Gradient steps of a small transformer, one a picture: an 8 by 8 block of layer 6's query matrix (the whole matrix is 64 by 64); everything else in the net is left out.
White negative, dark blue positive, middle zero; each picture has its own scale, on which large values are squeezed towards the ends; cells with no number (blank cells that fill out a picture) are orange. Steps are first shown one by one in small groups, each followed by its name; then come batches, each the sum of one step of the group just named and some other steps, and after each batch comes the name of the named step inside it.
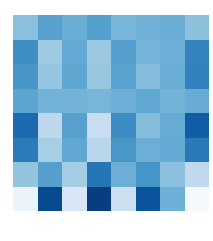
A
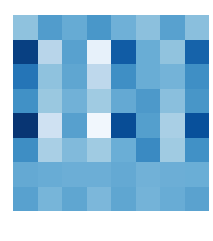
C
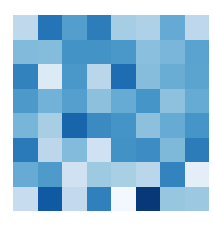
A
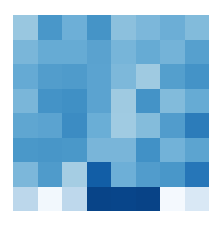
A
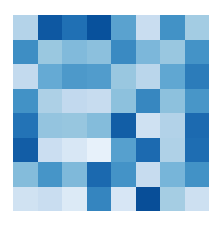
A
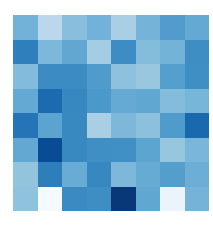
C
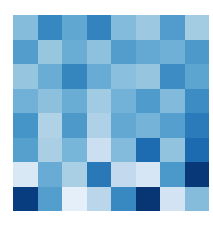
A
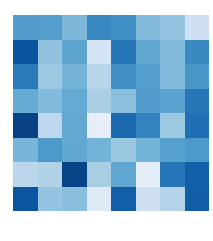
C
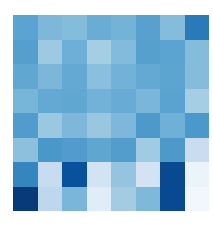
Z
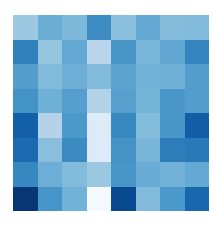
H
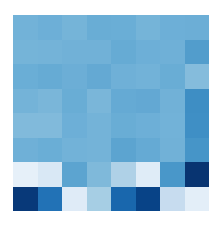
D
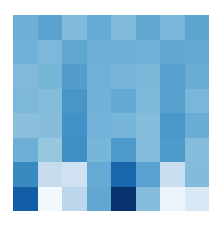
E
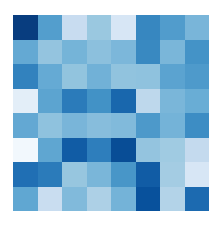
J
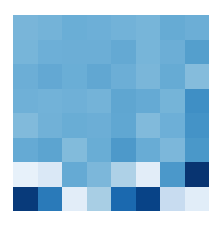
D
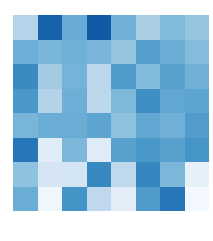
Z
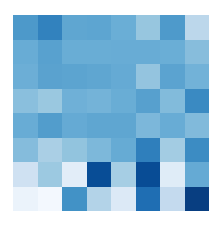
J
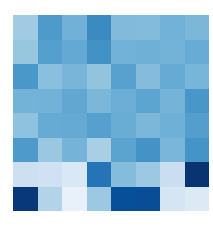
D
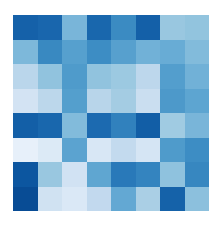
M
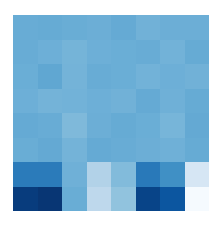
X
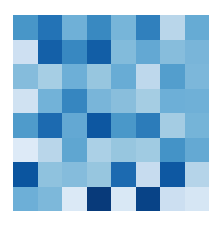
M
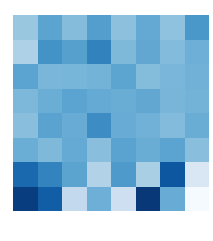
X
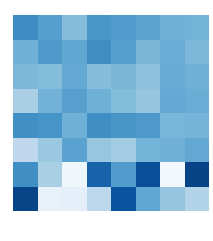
M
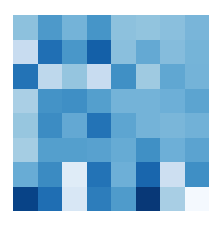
X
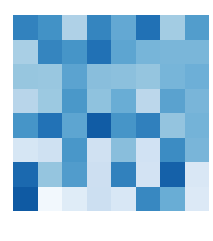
M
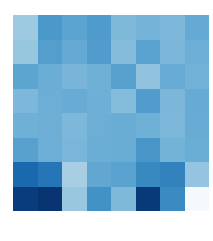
X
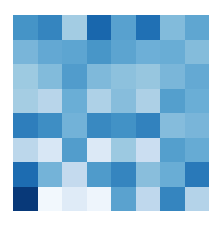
M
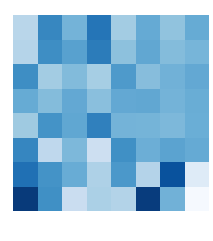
X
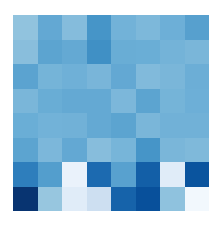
X
